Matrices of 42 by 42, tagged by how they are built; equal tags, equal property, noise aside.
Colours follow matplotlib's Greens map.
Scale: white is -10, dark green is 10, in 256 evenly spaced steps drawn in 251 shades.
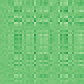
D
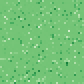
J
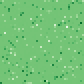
J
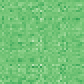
D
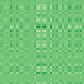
D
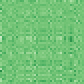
D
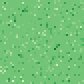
J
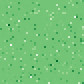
J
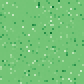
J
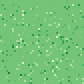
J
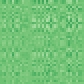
D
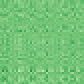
D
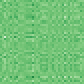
D
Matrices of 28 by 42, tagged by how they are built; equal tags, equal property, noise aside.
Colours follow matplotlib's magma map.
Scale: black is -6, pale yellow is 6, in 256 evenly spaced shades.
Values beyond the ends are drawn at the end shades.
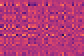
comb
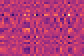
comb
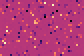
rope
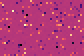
rope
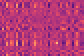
comb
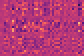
comb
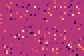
rope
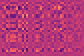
comb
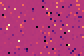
rope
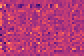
comb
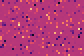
rope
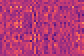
comb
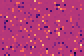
rope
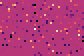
rope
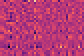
comb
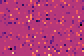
rope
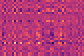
comb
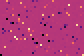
rope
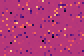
rope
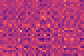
comb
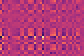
comb
